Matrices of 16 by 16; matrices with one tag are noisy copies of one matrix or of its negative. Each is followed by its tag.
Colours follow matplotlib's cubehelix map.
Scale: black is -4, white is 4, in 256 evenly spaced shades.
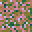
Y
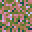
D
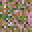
Y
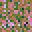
Y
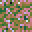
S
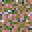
D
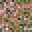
S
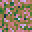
S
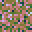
D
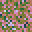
Y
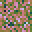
Y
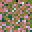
D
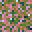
D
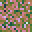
Y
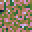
S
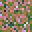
Y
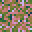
D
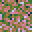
D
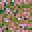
S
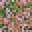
S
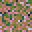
D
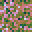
S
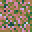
Y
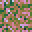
S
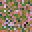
Y
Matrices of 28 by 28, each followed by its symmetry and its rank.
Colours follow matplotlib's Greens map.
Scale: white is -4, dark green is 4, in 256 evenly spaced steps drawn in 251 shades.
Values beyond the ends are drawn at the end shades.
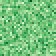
neither, full rank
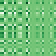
neither, rank one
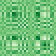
symmetric, rank two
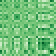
symmetric, rank two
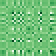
symmetric, rank two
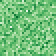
symmetric, full rank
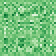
neither, rank five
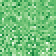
neither, rank five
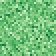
neither, full rank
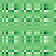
neither, rank one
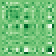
symmetric, rank two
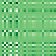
neither, rank one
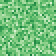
neither, full rank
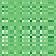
neither, rank one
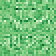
neither, rank five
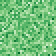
symmetric, full rank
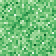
symmetric, full rank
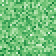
neither, full rank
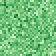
symmetric, full rank
